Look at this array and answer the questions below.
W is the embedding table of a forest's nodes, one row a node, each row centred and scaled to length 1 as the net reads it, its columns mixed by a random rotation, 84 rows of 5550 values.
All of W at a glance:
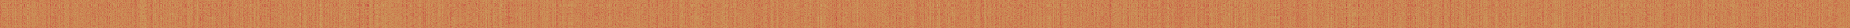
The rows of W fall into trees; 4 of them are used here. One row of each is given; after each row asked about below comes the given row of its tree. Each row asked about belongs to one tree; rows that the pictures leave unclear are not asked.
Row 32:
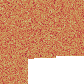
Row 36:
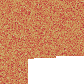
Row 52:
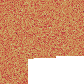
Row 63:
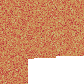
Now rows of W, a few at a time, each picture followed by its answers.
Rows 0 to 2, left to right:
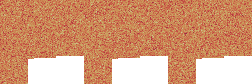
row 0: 63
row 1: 36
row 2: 52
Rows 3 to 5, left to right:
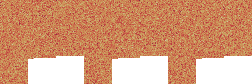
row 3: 52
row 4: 32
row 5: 63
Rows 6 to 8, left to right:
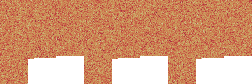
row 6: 63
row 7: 52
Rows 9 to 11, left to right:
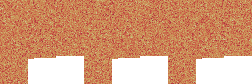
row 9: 32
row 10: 36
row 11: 32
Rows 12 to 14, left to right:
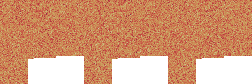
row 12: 52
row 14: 52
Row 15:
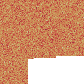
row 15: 52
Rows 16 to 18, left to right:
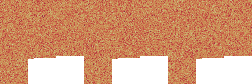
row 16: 52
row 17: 52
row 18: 36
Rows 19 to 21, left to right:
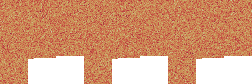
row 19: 52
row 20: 52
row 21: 36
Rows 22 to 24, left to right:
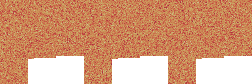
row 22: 36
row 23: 63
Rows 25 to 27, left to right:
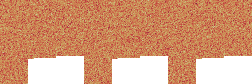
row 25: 63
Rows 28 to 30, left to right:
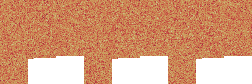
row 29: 32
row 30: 36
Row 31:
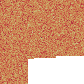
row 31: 63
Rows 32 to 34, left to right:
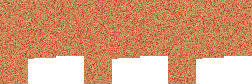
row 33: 52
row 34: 63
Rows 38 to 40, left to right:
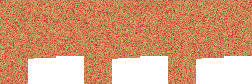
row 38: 36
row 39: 32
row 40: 63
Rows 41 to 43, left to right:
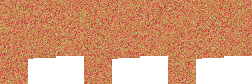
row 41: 63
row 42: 63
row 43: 32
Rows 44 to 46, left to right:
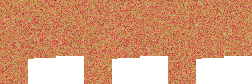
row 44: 32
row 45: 52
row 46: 63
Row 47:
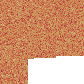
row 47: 63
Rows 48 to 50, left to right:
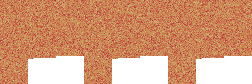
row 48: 52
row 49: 36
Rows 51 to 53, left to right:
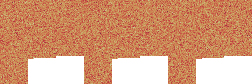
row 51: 52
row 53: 32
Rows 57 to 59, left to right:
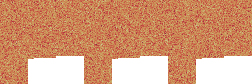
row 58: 32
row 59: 63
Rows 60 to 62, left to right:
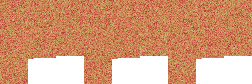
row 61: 63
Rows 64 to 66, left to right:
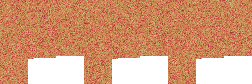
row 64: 52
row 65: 32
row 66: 52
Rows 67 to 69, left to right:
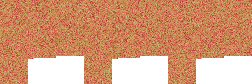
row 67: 52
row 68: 32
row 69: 52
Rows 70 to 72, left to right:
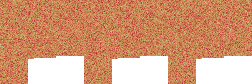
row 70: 36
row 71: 52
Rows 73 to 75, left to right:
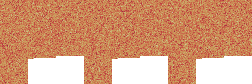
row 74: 52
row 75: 32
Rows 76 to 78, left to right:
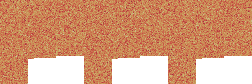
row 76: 63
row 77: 52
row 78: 63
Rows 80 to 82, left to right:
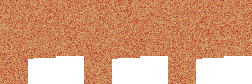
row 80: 63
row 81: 52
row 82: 32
